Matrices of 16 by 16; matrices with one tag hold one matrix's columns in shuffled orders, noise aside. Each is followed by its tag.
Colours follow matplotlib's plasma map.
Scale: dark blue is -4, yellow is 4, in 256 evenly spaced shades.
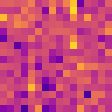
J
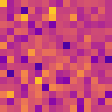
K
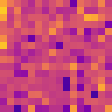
J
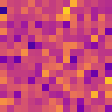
K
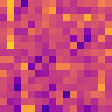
J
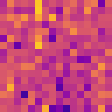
J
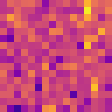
J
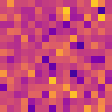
K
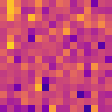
J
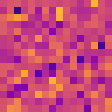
K
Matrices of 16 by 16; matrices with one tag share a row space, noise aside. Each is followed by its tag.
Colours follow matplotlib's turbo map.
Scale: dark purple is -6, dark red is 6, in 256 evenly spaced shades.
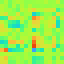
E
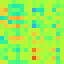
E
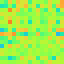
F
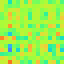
F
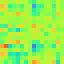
E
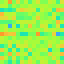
F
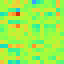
E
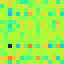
F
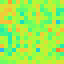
F
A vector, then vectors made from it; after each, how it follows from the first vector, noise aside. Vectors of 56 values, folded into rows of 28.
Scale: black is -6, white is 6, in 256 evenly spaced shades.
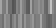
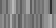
negated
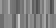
wrapped around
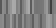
negated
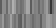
negated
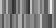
scaled up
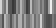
scaled up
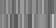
wrapped around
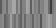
negated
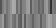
negated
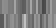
wrapped around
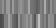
wrapped around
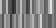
scaled up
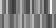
scaled up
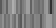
negated
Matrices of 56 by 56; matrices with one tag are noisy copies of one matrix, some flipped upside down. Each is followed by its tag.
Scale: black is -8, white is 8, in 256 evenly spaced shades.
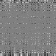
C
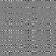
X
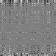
C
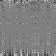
C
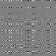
X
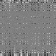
C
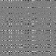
X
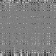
C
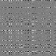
X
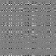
X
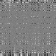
C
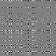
X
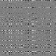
X
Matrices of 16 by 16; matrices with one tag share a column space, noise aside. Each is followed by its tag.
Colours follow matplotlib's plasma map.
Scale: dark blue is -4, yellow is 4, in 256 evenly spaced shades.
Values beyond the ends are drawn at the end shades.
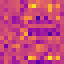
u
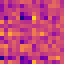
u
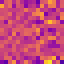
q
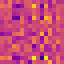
u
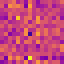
u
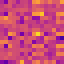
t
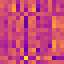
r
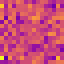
u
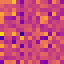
t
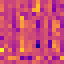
r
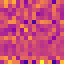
q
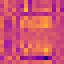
r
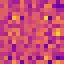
u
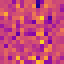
u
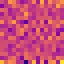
q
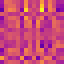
r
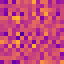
t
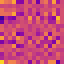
t
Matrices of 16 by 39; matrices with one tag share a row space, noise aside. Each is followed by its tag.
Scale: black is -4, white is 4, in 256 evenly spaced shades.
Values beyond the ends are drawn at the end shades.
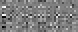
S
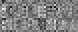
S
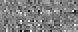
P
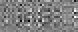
P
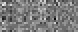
S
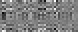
S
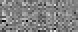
S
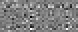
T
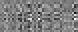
P
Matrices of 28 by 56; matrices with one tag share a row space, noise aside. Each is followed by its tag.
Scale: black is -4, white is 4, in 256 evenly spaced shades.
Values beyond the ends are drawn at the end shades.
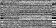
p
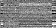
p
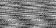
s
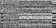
p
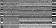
p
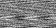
s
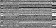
p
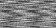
s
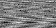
s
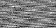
s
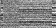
p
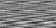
s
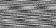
s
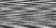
s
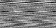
s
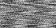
s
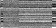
p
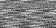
s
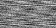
s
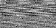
s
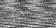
s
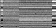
p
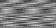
s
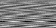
s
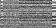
p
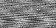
s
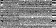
p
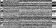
p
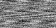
s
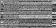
p
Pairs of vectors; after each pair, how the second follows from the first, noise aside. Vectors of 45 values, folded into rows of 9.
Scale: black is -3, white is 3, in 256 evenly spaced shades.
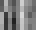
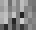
sign-scrambled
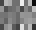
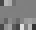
partly zeroed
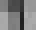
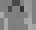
partly zeroed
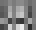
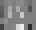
partly zeroed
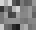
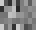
sign-scrambled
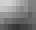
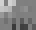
partly zeroed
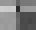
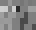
partly zeroed
